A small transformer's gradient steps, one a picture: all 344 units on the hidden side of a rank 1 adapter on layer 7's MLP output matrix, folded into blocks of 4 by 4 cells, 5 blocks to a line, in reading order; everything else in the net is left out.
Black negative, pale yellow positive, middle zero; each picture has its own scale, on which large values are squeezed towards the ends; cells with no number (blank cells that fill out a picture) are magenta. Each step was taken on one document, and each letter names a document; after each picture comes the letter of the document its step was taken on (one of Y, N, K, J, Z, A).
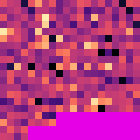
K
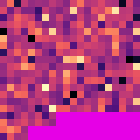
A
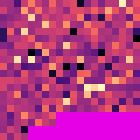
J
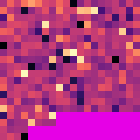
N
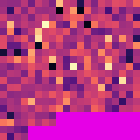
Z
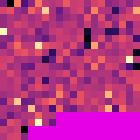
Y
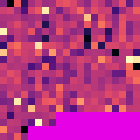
Y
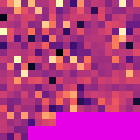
N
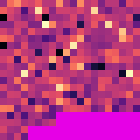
N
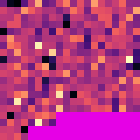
Y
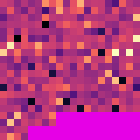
Z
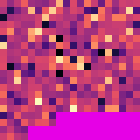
K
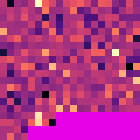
Y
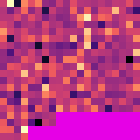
A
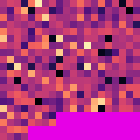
K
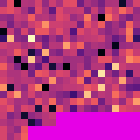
J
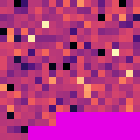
J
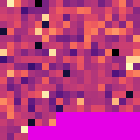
Y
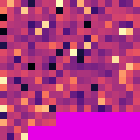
N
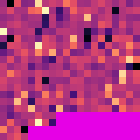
Y
